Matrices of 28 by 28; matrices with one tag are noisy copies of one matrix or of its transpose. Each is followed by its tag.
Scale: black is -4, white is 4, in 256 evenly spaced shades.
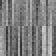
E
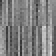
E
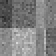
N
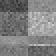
N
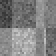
N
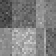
N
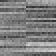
E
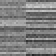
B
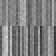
B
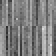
E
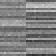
B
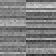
B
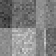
N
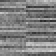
E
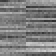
E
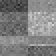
N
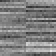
E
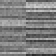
B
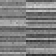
B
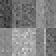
N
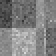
N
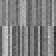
B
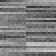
E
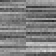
E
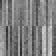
E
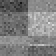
N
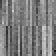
E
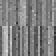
B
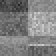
N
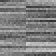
E
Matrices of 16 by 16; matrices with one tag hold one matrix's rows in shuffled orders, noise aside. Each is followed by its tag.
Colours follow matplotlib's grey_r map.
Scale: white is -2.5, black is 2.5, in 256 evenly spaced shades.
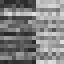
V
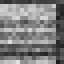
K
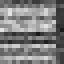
K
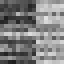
V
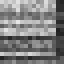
K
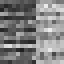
V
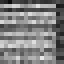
K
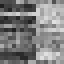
V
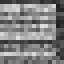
K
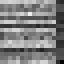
K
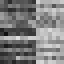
V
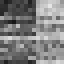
V
